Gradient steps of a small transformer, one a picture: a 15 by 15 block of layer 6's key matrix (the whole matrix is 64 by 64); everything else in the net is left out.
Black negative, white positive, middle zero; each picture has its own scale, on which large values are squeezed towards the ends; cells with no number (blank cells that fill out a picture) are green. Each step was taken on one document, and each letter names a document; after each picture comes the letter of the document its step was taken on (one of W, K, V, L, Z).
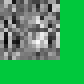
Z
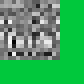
Z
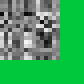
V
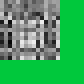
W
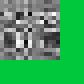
V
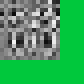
Z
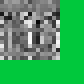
W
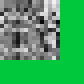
V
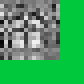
W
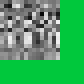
V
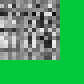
V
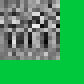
Z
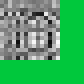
W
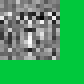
V
